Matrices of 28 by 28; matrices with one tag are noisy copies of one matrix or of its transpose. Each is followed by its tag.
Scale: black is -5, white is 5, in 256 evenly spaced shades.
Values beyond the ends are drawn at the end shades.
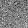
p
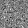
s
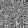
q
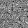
s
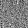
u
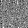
u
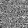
q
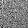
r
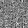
q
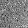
p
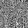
q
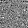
u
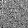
r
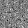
s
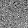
p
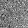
p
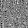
u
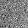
p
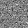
s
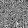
q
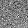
p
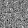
s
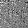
r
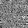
q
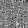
q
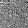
r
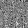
q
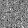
s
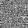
q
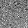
p
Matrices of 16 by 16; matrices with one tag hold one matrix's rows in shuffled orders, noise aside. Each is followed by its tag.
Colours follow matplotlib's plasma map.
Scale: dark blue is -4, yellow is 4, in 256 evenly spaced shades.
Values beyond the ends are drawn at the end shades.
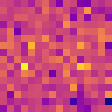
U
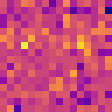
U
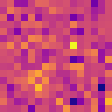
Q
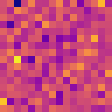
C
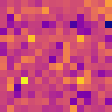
U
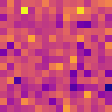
U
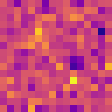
Q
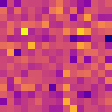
U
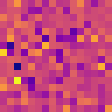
C
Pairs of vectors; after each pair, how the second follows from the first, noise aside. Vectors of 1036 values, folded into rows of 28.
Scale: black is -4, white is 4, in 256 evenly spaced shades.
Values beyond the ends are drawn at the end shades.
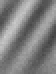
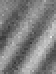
reversed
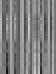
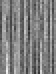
negated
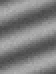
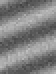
negated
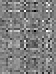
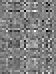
negated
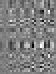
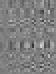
shrunk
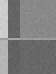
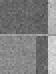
reversed
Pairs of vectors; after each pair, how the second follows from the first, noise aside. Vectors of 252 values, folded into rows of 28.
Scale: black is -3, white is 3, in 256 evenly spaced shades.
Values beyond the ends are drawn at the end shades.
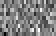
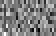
negated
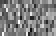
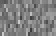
shrunk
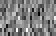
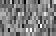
shuffled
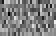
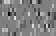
partly zeroed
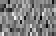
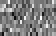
negated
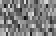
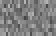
shrunk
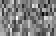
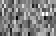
negated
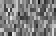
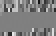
partly zeroed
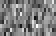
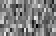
negated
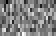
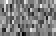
negated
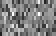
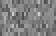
shrunk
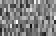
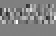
partly zeroed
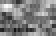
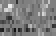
partly zeroed
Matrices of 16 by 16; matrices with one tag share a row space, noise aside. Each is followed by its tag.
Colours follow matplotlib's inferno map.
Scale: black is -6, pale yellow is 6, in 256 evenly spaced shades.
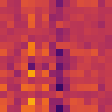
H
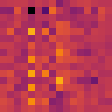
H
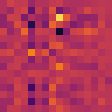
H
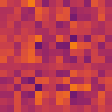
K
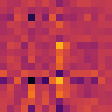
H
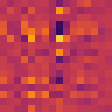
H
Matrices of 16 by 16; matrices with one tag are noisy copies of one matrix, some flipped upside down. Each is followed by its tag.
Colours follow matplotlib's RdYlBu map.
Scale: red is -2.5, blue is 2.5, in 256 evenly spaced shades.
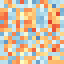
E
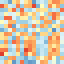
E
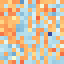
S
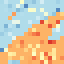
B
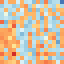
S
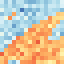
B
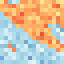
B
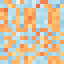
E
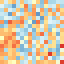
S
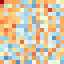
S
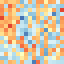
S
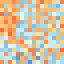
S
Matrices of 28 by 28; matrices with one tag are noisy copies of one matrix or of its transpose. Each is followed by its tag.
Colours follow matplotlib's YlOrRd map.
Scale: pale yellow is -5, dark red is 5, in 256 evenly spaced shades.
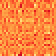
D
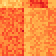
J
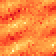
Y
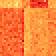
J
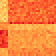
J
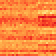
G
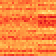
G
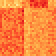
J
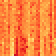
G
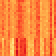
G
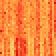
G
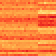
G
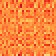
D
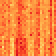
G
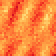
Y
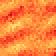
Y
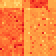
J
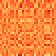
D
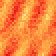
Y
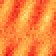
Y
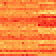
G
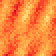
Y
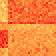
J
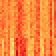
G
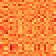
D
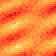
Y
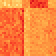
J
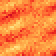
Y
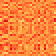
D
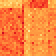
J
